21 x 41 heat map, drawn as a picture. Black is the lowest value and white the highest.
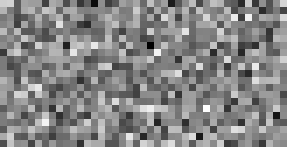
Stripes: none. Grain: fine. Odd rows or columns: none. Histogram: bell-shaped. Mirror symmetry: none. Seam: none. Slope: none. Average level on the scale: 50%.
